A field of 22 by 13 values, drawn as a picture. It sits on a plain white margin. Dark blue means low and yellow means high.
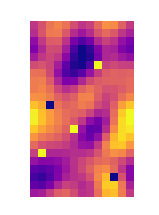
Five lone cells stand out: three far higher and two far lower than their neighbours. There are no regular stripes. The top middle is the ninth with the lowest average.
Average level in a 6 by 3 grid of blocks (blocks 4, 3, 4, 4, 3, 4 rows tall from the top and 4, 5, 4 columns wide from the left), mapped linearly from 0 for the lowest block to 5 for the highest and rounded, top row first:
3 1 2 / 2 0 2 / 4 3 4 / 5 2 5 / 2 2 4 / 0 3 3
